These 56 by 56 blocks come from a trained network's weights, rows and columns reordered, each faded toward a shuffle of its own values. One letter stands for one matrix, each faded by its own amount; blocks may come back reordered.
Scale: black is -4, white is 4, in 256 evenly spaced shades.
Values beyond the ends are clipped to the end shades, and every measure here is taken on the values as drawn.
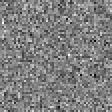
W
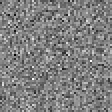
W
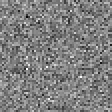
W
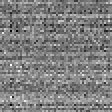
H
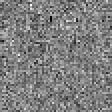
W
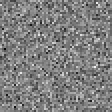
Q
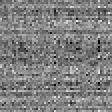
H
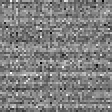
H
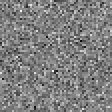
Q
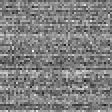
H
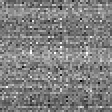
H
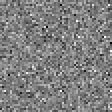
Q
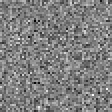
W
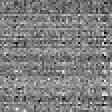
H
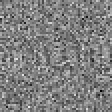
W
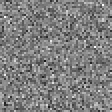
W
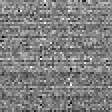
H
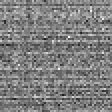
H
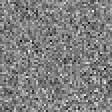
Q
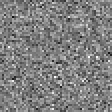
Q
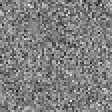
W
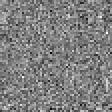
W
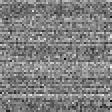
H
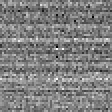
H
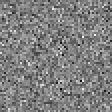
Q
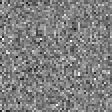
Q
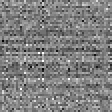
H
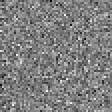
Q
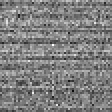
H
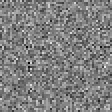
W
